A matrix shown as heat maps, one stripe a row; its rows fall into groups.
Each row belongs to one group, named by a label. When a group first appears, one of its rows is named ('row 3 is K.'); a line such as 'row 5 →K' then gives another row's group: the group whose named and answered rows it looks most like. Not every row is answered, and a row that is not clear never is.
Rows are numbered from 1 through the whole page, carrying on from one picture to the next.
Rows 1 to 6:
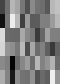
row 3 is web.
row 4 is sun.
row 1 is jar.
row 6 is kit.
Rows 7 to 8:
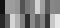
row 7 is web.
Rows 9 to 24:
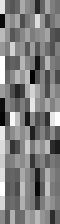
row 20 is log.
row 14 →log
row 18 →log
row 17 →jar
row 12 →sun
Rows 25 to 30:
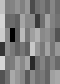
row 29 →log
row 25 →log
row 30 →jar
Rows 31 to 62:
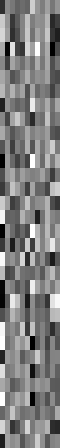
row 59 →log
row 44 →jar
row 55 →log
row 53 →jar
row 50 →kit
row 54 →sun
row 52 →jar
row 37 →sun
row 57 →log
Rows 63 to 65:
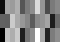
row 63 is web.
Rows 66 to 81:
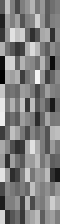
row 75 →jar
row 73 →sun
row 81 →kit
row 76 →kit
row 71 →web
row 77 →kit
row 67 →web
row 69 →kit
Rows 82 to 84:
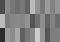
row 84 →web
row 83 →log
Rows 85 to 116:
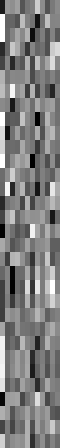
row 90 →log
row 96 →log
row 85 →web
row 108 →kit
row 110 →log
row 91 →sun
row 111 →log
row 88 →jar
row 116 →log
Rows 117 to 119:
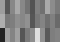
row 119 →web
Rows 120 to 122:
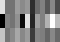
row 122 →log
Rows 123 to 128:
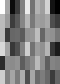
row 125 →kit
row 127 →web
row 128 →sun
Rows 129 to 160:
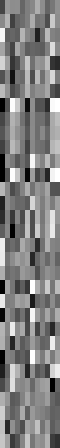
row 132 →kit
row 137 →jar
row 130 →kit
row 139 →jar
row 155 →jar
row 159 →kit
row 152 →sun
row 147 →log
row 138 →jar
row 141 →jar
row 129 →web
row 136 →jar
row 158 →sun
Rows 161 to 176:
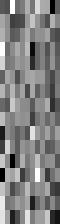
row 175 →log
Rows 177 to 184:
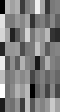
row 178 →log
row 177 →web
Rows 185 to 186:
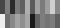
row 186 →log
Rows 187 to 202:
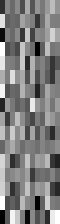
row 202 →jar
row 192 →sun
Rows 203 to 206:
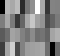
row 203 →web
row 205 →jar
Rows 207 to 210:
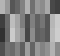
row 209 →jar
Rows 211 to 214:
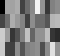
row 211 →web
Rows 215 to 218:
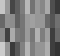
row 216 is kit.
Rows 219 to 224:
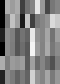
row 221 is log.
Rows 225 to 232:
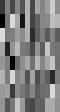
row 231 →kit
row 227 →log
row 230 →sun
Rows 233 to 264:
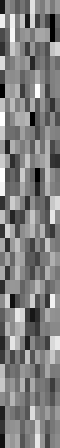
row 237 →log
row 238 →web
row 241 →log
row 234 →sun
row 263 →web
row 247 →jar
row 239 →web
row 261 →sun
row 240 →sun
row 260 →sun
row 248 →kit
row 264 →web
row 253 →web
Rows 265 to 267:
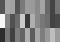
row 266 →sun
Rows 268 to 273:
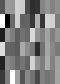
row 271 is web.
